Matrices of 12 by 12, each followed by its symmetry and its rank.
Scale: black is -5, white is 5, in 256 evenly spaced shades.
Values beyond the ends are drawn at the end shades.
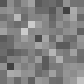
symmetric, full rank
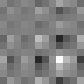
symmetric, rank one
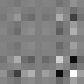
symmetric, rank one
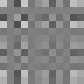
symmetric, rank one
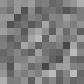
symmetric, full rank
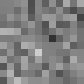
antisymmetric, full rank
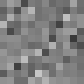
antisymmetric, full rank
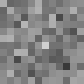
symmetric, full rank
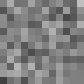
antisymmetric, full rank
